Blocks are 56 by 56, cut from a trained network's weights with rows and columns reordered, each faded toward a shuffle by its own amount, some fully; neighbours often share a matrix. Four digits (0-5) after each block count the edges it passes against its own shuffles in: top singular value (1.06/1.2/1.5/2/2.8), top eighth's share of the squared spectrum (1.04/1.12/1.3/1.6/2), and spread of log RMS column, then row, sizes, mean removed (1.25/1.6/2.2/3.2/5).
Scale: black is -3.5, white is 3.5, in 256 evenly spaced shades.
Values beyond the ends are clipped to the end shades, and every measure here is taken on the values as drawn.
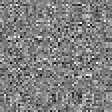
3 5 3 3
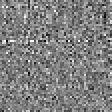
3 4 2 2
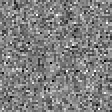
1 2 0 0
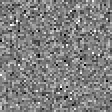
1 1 0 0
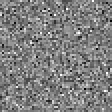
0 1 0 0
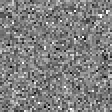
0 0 0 0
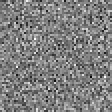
2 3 1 1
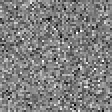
0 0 0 0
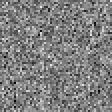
2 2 0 0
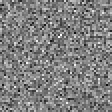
0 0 0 0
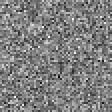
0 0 0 0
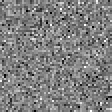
0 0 0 0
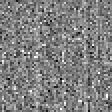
2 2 0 1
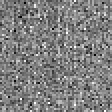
2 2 0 1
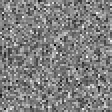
1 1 0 0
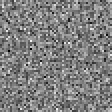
2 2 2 0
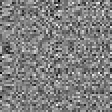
4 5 3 2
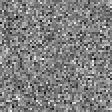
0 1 0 0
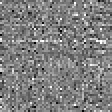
2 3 3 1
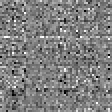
2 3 3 2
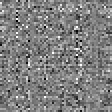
3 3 3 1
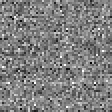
2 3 2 0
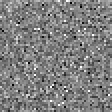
1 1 0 0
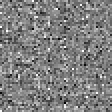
2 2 2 0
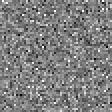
0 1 0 0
